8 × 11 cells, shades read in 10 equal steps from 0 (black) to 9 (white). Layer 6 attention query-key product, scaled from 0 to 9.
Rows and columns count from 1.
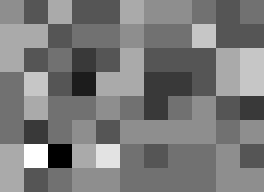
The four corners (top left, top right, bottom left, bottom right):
5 4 6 5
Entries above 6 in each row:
0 1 1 2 0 0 2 0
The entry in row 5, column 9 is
5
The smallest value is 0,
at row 7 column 3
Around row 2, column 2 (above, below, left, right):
3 3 6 3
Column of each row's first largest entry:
3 9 11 2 2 4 2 1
